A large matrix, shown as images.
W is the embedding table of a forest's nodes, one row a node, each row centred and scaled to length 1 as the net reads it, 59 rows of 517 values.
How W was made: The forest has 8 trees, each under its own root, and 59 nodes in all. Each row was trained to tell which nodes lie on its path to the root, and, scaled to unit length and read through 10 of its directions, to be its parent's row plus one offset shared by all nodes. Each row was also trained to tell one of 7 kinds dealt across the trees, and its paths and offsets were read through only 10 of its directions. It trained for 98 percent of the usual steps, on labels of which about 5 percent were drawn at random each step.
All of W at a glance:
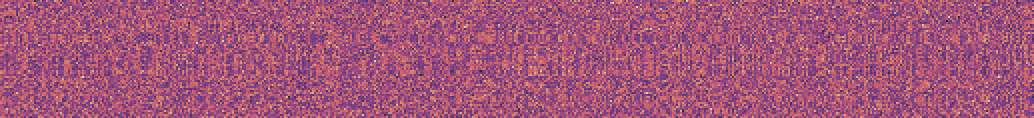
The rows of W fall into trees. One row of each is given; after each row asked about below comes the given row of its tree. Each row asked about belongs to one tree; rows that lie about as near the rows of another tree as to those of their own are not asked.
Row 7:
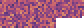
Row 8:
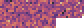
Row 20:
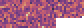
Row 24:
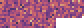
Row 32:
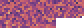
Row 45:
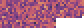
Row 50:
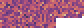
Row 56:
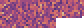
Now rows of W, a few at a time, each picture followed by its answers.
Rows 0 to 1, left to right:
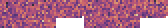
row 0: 45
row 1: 24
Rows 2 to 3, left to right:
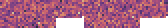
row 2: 20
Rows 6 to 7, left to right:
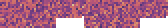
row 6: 20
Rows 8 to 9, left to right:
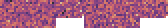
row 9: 45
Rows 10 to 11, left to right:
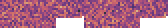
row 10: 50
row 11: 8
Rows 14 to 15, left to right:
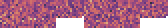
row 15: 56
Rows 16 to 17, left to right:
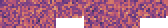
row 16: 7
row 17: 20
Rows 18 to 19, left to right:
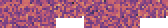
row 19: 20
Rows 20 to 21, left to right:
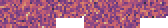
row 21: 56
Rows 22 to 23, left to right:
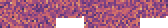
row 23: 8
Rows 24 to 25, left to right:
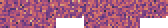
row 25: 7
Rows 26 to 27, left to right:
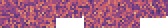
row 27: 8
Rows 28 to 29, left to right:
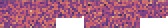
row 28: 8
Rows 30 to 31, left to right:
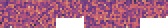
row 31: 50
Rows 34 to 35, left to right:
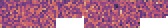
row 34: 7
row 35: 8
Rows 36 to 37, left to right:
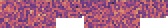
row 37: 8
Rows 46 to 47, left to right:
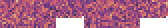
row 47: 20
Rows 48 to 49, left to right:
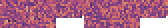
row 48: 32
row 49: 45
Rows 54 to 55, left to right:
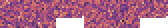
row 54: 20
